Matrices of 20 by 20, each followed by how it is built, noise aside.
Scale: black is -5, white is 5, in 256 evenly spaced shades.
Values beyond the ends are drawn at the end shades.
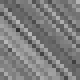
Toeplitz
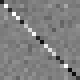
diagonal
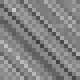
Toeplitz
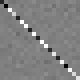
diagonal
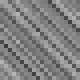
Toeplitz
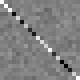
diagonal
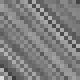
Toeplitz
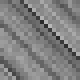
Toeplitz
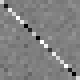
diagonal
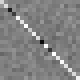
diagonal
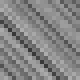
Toeplitz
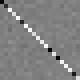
diagonal
